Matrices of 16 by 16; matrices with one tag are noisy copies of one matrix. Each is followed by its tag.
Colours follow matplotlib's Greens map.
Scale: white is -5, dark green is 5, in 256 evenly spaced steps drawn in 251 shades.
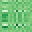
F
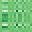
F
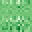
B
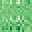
B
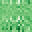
B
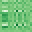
F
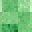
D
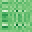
F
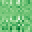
B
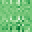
B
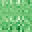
B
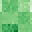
D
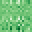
B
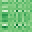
F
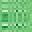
F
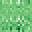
B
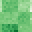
D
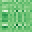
F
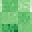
D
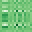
F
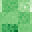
D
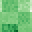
D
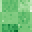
D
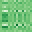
F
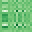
F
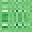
F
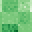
D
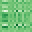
F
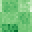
D
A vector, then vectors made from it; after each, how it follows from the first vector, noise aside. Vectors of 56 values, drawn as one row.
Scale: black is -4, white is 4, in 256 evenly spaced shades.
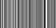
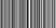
wrapped around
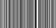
wrapped around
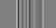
partly zeroed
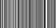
copied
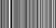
reversed
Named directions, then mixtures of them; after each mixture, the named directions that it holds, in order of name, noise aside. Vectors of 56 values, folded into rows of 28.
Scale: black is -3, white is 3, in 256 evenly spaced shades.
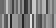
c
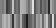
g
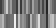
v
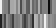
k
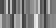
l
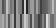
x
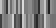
l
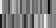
k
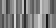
x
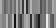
v, x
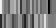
k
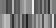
g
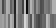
x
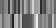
g, l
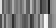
g, k, x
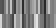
l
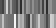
v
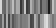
k, x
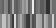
g, v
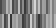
c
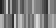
l, v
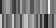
g, k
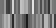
g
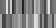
g, l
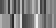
g, l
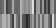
g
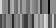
g, k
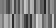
c, g, l
